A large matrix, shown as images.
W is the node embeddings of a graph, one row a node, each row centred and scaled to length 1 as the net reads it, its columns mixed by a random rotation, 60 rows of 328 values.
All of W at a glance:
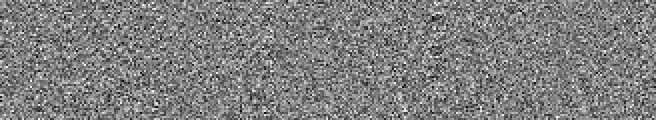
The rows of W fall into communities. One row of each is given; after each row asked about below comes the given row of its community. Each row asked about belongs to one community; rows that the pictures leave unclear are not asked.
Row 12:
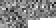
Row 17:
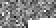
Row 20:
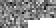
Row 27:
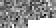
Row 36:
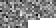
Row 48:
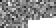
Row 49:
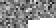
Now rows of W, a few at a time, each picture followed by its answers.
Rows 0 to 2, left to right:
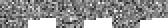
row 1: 48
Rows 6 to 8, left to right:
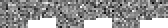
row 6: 48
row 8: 36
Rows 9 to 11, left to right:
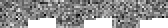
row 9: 27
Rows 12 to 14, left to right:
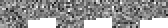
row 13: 48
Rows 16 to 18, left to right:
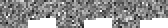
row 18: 49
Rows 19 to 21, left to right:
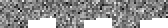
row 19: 12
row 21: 17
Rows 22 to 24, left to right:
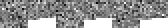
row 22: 12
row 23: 36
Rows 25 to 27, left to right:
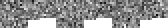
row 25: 20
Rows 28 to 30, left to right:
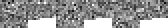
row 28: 12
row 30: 49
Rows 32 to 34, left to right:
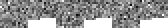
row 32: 20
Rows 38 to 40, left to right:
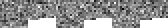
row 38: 27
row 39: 48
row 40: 17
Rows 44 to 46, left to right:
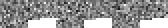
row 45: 49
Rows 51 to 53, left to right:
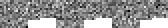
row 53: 20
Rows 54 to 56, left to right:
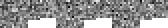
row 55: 20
